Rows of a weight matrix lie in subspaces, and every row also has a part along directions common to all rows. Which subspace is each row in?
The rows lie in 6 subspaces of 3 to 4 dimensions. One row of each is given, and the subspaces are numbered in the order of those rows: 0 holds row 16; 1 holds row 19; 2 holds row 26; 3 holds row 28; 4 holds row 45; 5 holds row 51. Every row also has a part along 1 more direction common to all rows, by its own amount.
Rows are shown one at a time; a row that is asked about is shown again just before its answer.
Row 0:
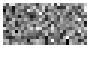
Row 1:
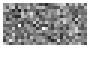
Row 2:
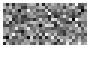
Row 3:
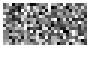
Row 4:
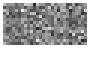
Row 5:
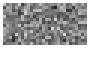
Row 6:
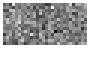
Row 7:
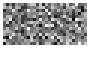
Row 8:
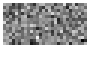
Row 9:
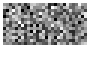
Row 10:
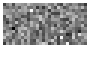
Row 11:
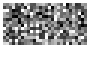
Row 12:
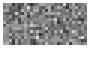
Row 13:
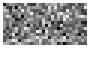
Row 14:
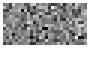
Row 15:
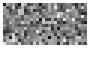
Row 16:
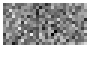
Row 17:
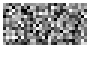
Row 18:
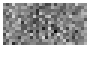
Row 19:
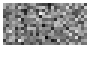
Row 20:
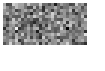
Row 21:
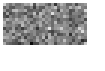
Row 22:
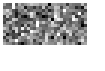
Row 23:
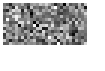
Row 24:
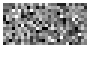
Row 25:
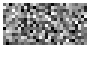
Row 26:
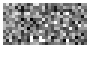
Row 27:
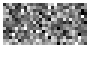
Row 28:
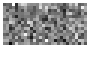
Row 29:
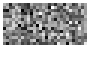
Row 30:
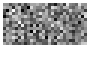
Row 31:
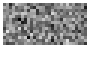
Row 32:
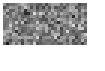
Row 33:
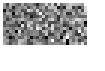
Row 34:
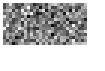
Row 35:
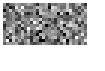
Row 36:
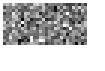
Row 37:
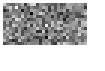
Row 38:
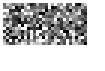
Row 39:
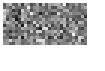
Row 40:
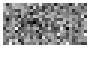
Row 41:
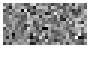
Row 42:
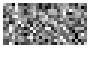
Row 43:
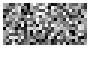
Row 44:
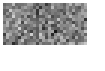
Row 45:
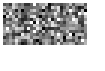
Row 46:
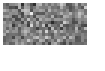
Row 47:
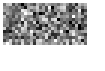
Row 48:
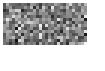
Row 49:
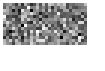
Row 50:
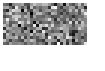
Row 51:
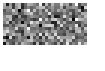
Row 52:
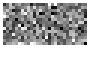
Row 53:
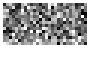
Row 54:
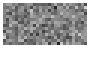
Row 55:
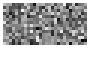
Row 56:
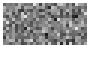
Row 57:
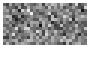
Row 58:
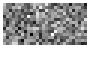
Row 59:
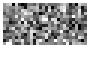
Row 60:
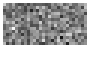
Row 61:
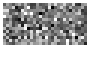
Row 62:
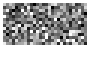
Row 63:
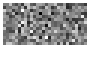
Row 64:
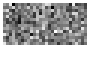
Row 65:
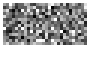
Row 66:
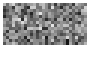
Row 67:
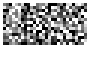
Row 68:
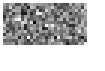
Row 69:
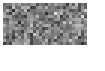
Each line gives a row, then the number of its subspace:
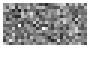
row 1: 1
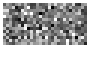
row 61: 2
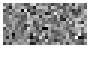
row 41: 3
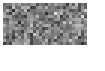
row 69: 3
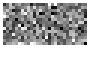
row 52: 4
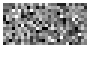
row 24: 1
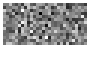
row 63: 2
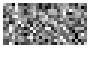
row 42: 3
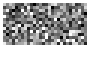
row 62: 1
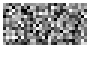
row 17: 3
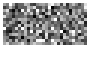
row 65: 2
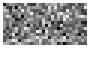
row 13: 5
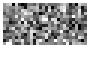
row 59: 3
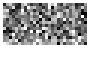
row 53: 5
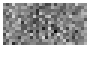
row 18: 0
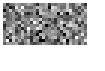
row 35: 2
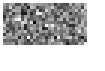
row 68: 2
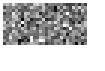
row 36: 2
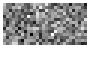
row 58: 0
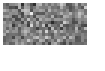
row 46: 5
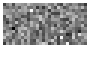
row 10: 1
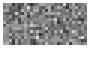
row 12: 4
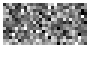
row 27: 5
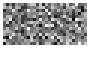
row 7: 5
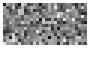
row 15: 5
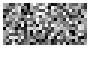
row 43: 0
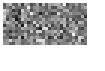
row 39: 1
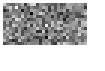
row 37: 5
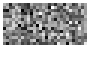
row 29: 1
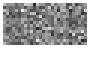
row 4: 4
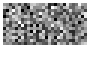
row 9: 3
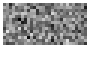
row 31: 2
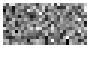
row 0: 2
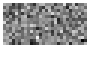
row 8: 4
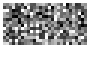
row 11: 4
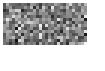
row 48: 0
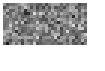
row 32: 3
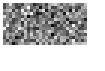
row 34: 0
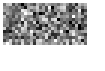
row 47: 3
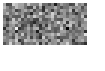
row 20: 0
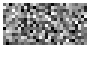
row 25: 2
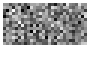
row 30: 3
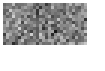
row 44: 0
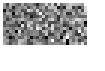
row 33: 2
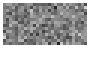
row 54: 1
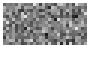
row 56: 1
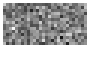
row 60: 1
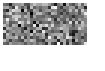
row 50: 1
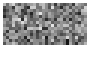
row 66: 2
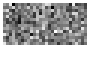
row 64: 0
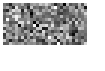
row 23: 1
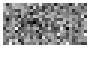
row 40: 0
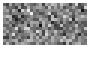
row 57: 5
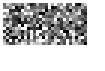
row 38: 2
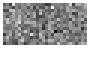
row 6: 0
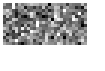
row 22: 4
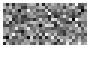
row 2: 5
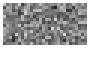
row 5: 5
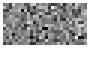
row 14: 3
